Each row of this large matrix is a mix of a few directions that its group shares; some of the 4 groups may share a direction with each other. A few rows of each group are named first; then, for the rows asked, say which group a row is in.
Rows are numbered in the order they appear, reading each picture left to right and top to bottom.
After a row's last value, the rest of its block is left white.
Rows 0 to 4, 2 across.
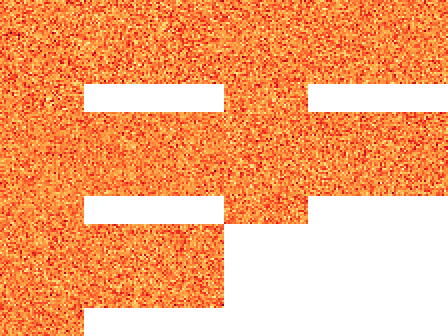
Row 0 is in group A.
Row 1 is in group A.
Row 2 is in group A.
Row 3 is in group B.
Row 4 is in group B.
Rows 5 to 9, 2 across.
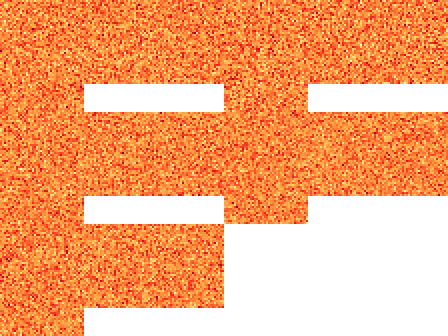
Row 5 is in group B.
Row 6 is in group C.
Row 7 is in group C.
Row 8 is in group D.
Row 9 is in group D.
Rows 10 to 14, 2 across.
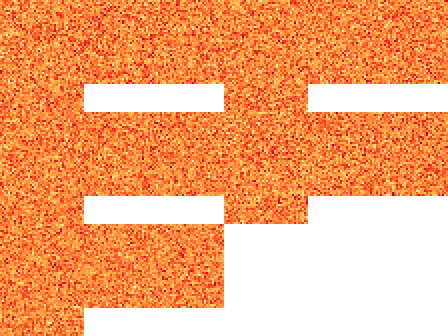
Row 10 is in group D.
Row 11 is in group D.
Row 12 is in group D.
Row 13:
B
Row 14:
A
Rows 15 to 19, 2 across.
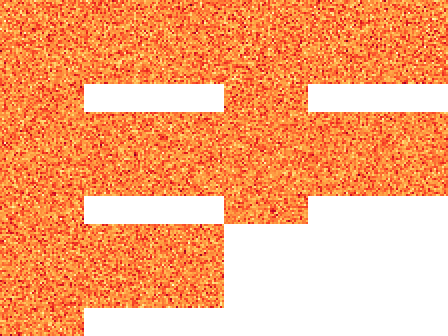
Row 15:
B
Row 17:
D
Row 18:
A
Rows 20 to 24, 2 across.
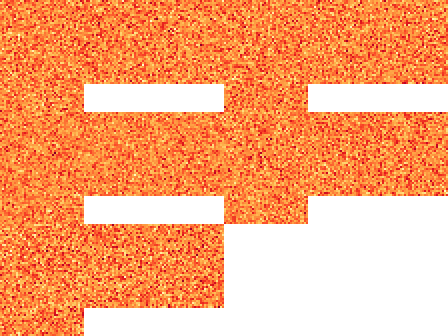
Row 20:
A
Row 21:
C
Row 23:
B
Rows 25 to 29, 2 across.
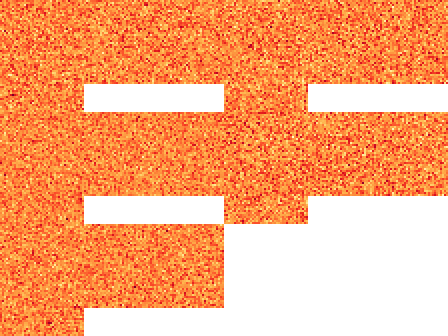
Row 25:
D
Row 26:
B
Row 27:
B
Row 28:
B
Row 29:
A
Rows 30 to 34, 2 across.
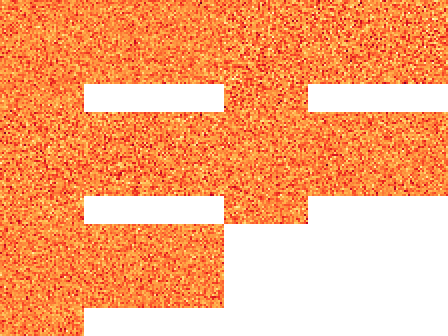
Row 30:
D
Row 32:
B
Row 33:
D
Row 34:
B
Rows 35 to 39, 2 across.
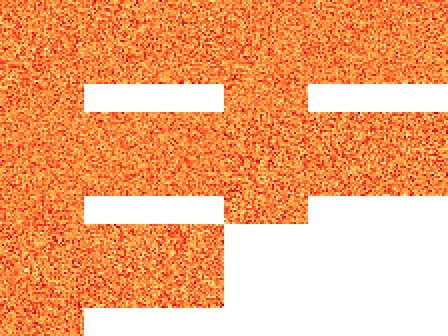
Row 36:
C
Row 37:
A
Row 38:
C
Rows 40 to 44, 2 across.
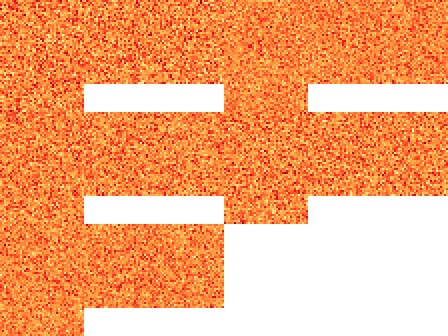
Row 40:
C
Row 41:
B
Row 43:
A
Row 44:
B
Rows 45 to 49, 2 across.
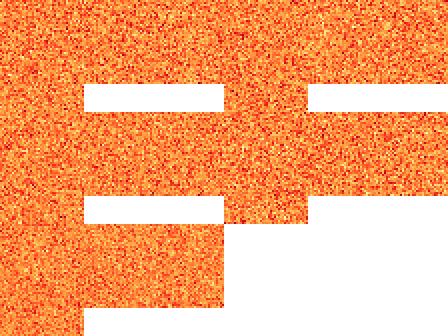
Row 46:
D
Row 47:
D
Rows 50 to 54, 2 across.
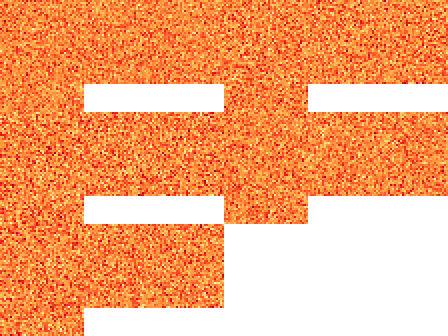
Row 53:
D
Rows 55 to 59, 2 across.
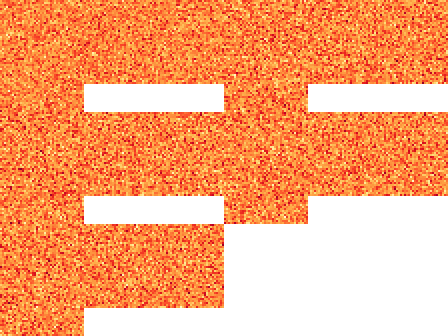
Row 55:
D
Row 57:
C
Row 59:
C
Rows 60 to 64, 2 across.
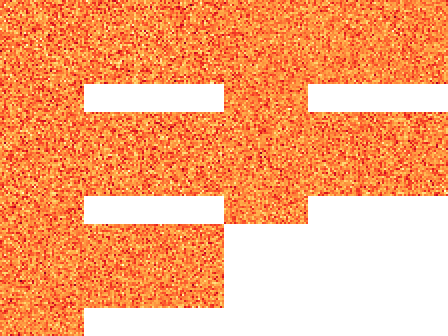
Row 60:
B
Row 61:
A
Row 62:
D
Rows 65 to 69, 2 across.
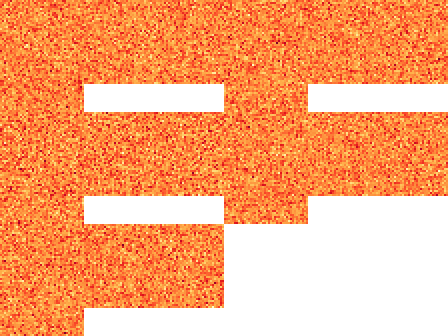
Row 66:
A
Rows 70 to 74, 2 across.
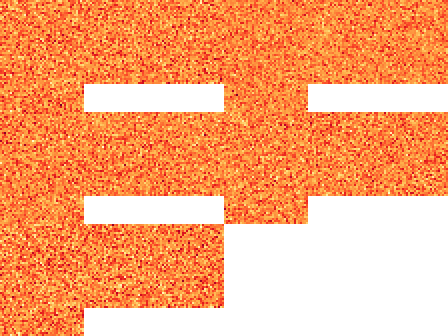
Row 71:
D
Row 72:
B
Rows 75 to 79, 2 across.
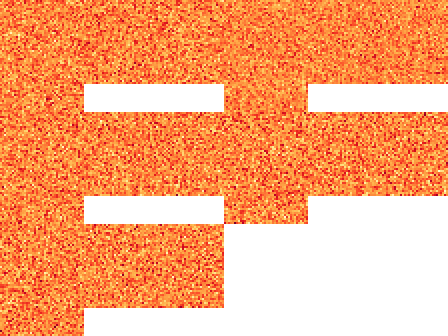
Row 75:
A
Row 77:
D
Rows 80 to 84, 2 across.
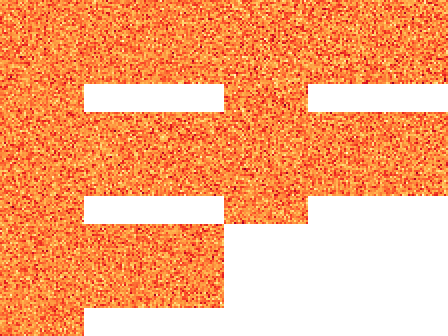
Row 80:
C
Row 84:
B
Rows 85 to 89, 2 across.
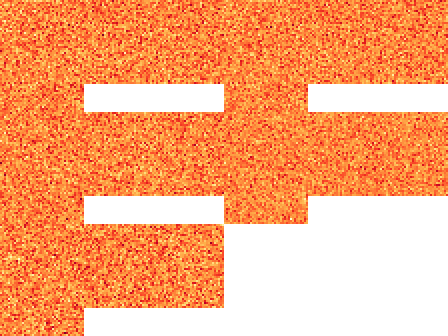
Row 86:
B
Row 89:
D
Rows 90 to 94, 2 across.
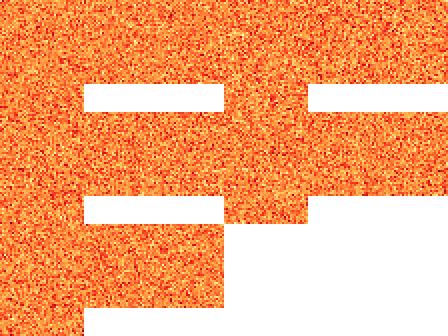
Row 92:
B
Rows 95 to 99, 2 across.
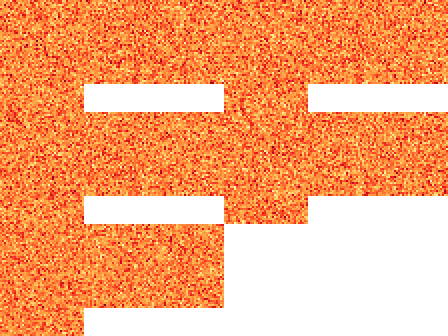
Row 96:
C
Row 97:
D
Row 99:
D
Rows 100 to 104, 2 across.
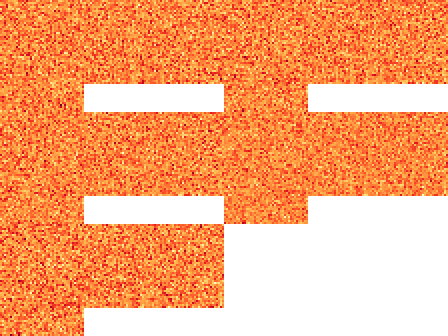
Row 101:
C
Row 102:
C
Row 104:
B
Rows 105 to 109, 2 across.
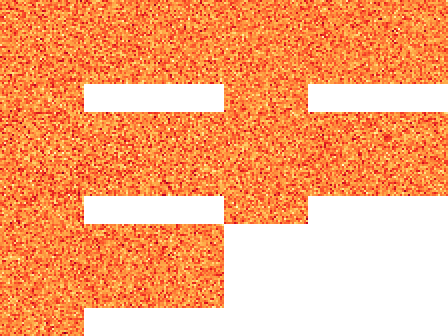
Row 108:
D
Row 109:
A
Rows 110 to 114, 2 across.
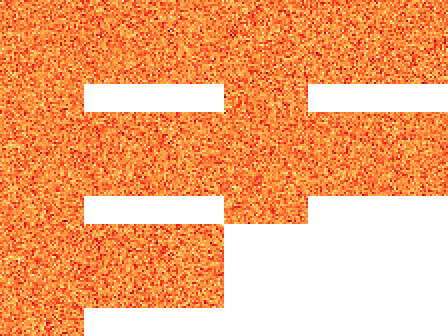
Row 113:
D
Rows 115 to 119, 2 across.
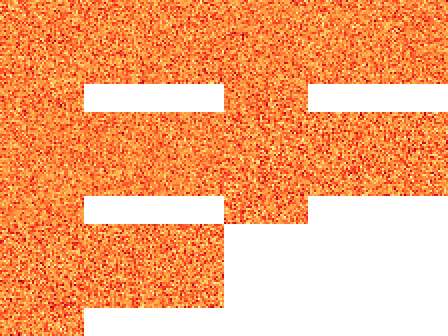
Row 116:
A
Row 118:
C
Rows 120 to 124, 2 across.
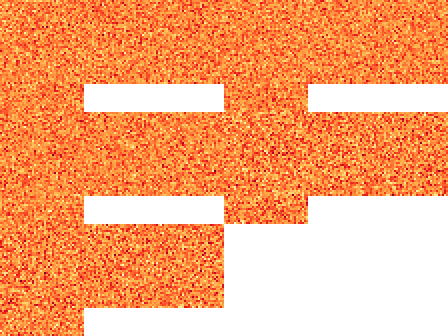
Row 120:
B
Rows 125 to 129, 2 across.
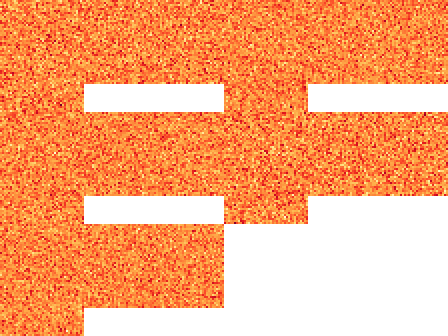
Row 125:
C
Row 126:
B
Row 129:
B
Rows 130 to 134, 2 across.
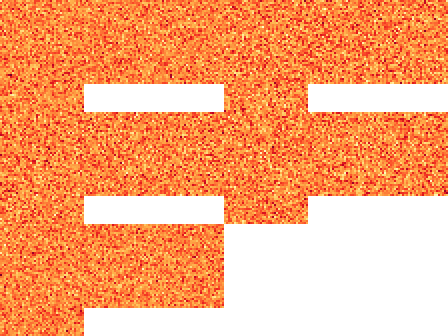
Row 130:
D
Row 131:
A
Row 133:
B
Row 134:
B
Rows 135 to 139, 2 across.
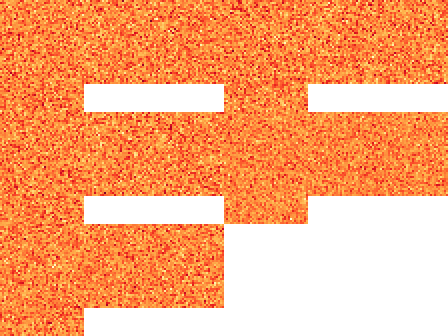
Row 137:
D
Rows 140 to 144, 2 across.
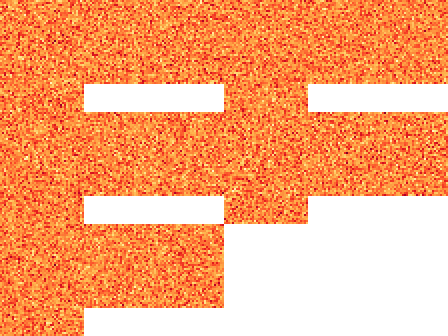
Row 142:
B
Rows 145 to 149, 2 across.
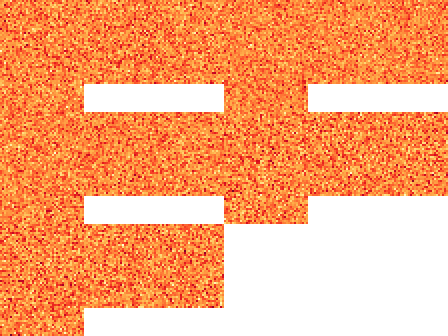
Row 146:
B
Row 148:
C
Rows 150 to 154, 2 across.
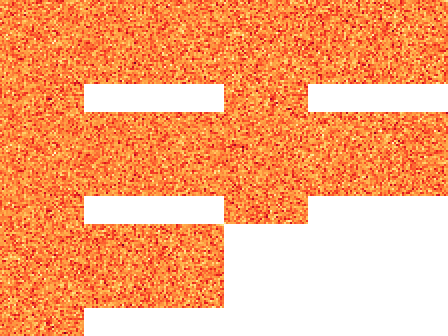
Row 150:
A
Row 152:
A
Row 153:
A
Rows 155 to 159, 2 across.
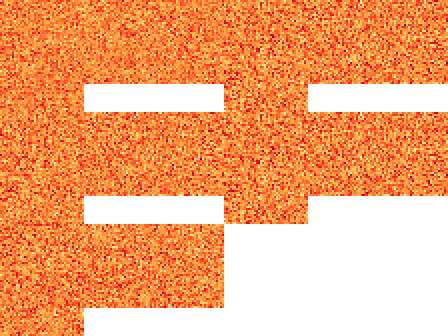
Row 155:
A
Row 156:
C
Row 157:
C
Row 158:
C
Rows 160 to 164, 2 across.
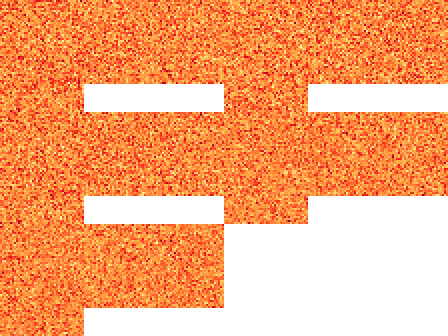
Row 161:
D
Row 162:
A
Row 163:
D
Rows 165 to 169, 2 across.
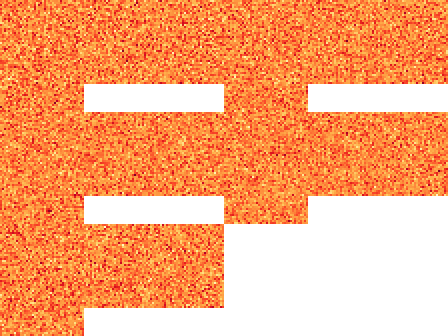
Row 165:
C
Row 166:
C
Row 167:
A
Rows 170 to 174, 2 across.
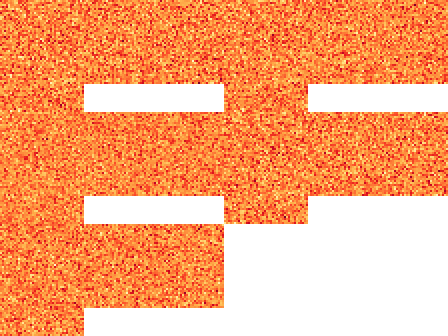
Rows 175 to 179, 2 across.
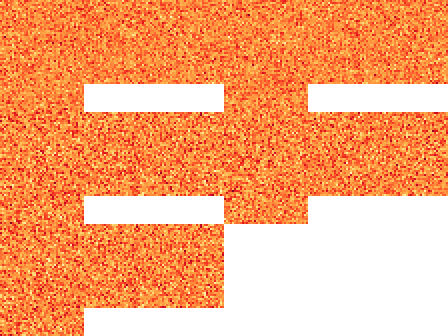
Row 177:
C
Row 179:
C
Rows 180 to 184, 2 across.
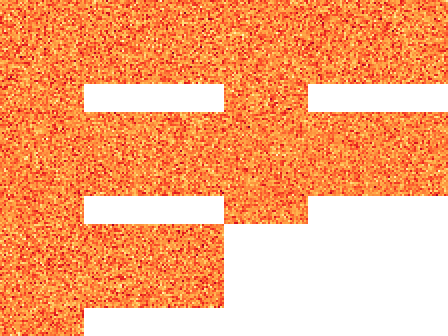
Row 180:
C
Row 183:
A
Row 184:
B
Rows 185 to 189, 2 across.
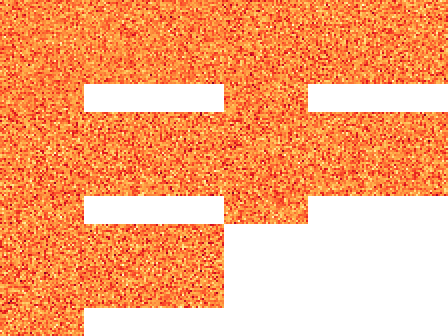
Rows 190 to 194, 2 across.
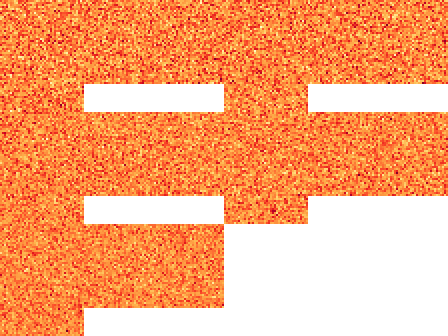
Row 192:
B
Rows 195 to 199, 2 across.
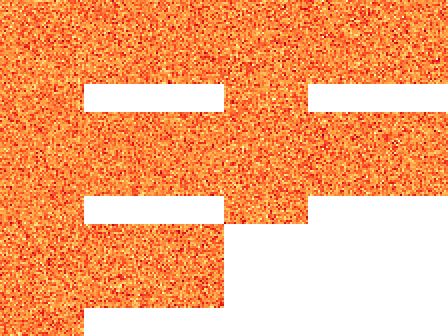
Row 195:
B
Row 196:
A
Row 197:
B
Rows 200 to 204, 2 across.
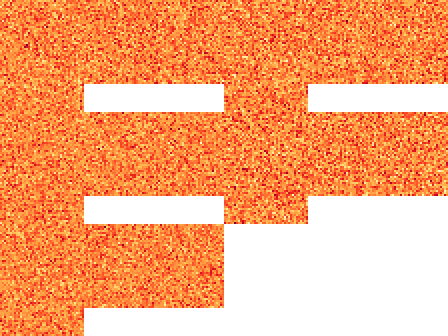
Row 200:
B
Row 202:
A
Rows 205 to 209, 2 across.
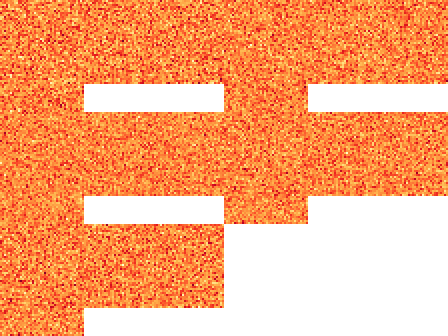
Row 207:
B
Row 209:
C
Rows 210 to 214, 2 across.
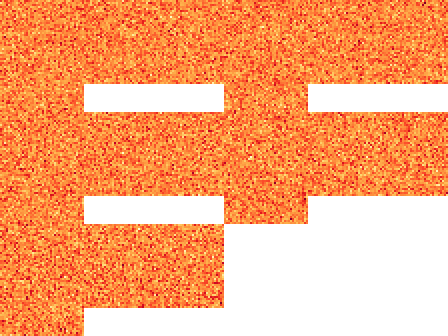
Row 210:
A
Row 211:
D
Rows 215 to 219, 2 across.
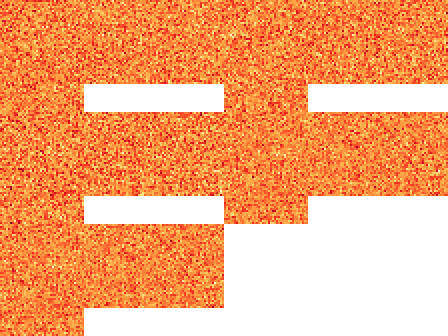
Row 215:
B
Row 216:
D
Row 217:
C
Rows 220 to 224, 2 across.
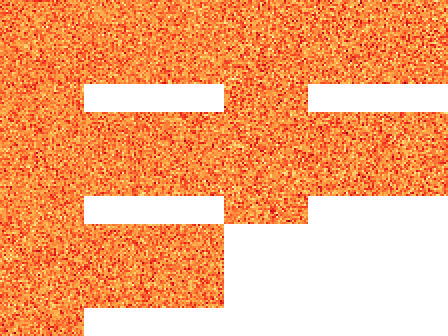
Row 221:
C
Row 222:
B
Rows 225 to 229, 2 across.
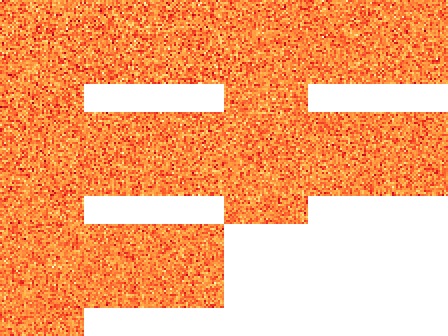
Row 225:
D
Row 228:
B
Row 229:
A
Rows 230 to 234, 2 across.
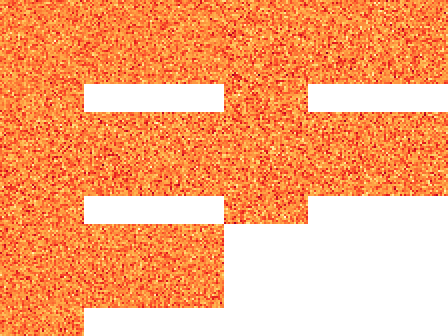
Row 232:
D
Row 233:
C
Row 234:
B
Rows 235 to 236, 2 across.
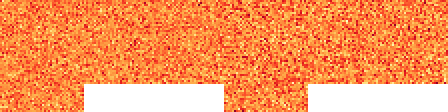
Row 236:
D
